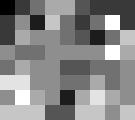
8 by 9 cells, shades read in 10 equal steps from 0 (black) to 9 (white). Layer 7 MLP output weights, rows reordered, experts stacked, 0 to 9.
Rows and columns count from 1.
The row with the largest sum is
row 8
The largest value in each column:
8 9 7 7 6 7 8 9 7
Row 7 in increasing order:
1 5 5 5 6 6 6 8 9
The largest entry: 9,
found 3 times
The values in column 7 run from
1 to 8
